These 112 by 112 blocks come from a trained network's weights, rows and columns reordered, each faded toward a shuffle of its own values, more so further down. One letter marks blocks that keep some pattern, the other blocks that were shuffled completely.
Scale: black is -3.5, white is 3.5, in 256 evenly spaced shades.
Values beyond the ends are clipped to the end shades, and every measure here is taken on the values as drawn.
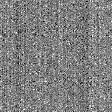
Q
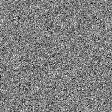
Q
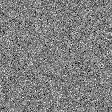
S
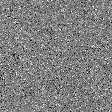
S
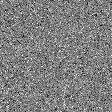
S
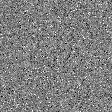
S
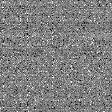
Q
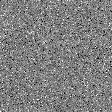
S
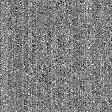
Q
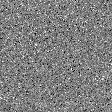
S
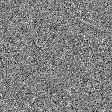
S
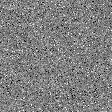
S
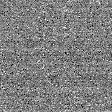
Q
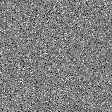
S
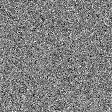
S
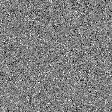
Q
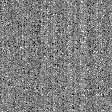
Q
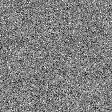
S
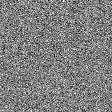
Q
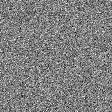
S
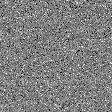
S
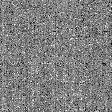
Q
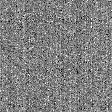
Q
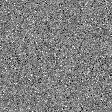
S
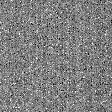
Q
